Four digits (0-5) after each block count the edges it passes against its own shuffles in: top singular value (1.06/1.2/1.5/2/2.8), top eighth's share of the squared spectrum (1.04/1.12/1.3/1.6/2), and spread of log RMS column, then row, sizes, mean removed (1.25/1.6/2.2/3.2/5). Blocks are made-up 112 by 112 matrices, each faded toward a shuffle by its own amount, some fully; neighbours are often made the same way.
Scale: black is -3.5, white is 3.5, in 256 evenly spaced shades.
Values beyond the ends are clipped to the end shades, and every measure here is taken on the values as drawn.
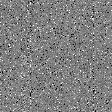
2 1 2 0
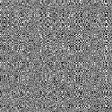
5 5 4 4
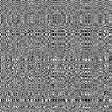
5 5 4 4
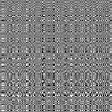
5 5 4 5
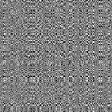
5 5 4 4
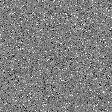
0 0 0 0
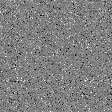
1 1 0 0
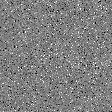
0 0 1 0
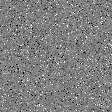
0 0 0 0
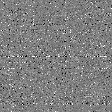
2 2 1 2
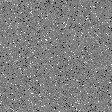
0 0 0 0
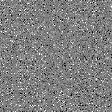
4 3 2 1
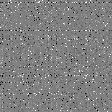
4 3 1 2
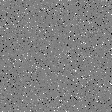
0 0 0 0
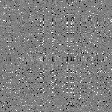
5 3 2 2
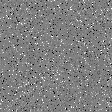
2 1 0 0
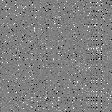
4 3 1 1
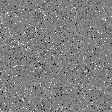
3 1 0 0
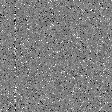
2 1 1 0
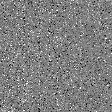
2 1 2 0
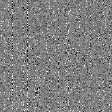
3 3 3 0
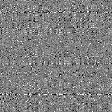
4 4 1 3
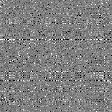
5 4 2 3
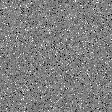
1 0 0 0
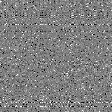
4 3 1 2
